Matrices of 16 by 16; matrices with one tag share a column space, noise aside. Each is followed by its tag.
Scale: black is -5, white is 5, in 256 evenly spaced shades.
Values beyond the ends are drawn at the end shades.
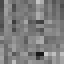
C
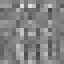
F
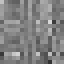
C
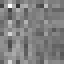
F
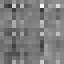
F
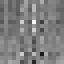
C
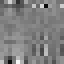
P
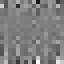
P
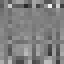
P
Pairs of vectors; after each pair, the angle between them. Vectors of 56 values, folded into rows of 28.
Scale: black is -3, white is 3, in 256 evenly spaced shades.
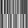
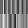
partly aligned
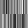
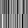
partly aligned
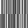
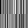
nearly opposite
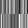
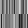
nearly opposite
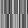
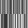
orthogonal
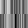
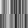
nearly parallel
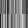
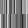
nearly opposite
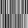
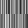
nearly opposite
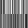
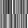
orthogonal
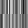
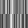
partly aligned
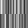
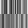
orthogonal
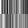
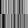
nearly opposite
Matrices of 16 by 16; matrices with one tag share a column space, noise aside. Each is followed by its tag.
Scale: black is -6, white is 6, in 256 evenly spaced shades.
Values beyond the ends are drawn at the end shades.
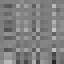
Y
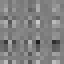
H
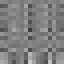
Y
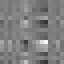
H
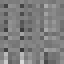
Y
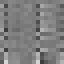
Y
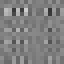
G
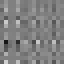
H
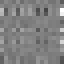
G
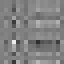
H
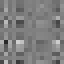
H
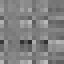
H
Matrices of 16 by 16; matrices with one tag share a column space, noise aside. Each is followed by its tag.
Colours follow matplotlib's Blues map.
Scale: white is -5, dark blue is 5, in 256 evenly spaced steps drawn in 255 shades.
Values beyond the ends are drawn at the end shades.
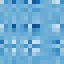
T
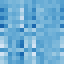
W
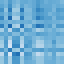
W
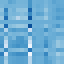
W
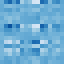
T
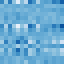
T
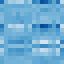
T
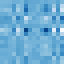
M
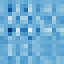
M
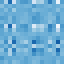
T
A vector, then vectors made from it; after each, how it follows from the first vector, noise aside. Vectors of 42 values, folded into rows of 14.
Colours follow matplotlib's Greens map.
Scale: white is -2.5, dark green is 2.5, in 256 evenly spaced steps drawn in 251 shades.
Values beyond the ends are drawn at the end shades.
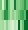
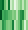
reversed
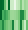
reversed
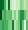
reversed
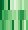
reversed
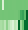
partly zeroed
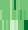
partly zeroed
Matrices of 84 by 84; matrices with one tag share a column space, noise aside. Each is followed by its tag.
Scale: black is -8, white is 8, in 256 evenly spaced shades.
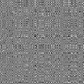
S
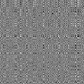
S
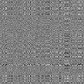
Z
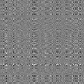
Z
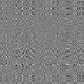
Z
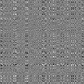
Z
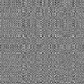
S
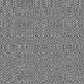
S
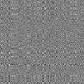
Z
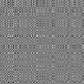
S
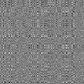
S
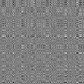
S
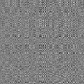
S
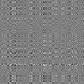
Z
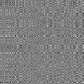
S
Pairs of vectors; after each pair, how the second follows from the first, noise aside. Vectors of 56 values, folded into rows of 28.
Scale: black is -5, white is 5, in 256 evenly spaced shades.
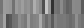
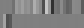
partly zeroed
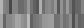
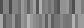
sign-scrambled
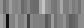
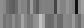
reversed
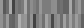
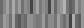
reversed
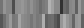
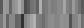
reversed
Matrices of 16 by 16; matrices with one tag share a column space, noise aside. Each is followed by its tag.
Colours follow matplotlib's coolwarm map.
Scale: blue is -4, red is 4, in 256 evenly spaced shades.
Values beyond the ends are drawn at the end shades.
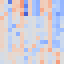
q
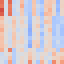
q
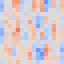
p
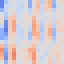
p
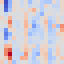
p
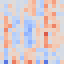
q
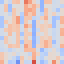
q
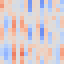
p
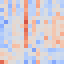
q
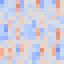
p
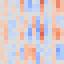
p
